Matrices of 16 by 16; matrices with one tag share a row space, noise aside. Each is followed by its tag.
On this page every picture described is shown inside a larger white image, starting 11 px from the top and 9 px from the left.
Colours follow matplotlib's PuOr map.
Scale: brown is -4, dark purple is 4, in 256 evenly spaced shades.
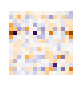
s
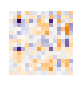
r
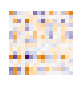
s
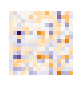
r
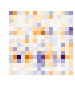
s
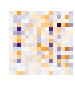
r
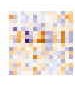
s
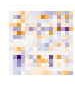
r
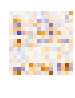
r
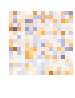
s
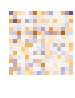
s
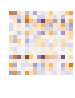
s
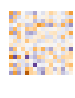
s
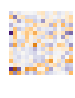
s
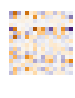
s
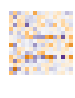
s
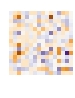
r
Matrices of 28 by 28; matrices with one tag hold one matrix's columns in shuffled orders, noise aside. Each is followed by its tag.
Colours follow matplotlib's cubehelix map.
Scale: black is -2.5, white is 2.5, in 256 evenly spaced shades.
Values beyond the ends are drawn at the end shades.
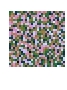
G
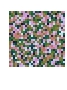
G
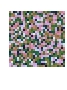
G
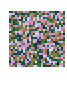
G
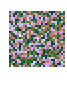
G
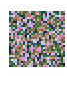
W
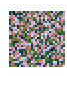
G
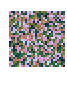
W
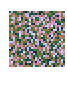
G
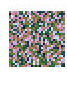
W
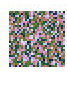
W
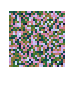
G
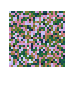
G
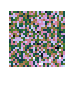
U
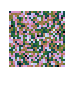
U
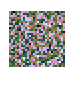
G
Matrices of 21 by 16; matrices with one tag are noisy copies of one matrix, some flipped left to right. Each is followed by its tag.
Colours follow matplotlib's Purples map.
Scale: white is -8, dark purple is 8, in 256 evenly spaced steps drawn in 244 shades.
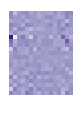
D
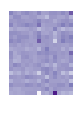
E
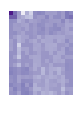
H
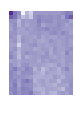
H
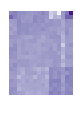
H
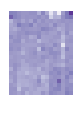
H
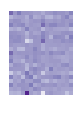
E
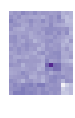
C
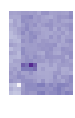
C
